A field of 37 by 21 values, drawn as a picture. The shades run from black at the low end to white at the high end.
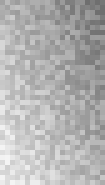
No regular stripes run through it. The bottom left is the ninth with the highest average. The top right is the ninth with the lowest average. Fine speckle covers the field. On average the colour sits 70% of the way up the scale. The field climbs toward the bottom left. Neither half mirrors the other.
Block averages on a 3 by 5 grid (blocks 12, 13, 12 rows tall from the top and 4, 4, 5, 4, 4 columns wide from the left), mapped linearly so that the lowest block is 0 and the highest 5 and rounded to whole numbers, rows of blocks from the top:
3 2 2 1 0
4 3 3 2 1
5 4 4 3 2
